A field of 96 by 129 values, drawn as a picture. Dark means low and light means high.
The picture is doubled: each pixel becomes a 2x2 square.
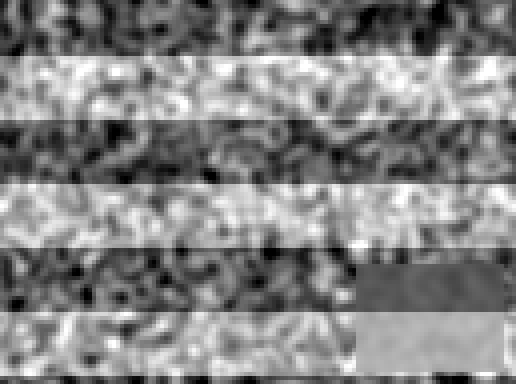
Horizontal stripes repeat 3 times down the table. An odd patch, calmer than its surroundings, sits in the bottom right. On average the colour sits 50% of the way up the scale. The bottom right is the calmest part.
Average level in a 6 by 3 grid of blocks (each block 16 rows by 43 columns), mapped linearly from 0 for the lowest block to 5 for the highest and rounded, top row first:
110 | 555 | 011 | 545 | 111 | 445
